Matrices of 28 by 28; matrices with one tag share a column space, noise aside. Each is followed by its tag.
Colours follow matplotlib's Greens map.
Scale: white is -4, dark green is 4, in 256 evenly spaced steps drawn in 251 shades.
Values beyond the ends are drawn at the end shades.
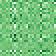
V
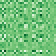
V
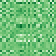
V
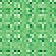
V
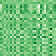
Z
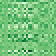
V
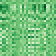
Z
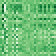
Z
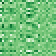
V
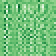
Z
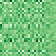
V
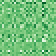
V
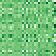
V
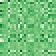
V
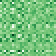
V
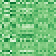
V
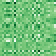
V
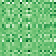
V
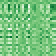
Z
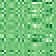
V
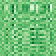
Z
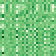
Z
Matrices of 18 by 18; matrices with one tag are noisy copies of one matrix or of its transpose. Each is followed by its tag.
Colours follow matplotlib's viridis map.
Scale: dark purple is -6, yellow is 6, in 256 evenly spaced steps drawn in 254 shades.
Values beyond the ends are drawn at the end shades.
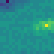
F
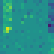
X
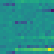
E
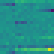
E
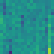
E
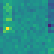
X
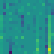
E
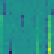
E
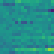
E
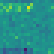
X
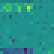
X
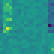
X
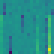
E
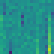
E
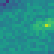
F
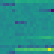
E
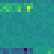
X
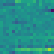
E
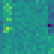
X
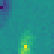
F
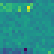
X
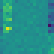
X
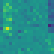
X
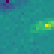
F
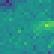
F
